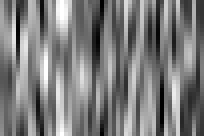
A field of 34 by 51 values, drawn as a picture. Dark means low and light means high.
Grain: streaks running down. Average level on the scale: 50%. Histogram: bell-shaped.
